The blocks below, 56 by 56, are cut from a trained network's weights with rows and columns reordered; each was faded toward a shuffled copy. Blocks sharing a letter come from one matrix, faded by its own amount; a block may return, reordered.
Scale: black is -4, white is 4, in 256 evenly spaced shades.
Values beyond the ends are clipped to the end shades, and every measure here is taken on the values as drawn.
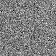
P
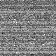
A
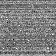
A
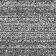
A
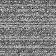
A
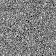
P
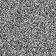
P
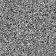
P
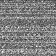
A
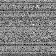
A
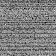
A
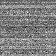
A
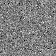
P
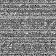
A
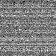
A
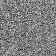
P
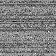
A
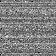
A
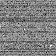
A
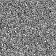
P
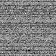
A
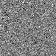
P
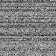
A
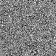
P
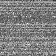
A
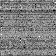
A
